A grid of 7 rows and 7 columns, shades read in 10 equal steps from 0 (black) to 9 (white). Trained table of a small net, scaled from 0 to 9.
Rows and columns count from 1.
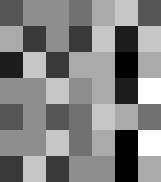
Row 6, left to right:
5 5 7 4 6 0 9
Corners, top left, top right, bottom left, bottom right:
3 3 2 6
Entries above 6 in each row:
1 2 1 2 1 2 1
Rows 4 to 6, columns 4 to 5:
5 6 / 4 7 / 4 6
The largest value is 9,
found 2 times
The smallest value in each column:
1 2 2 2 5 0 3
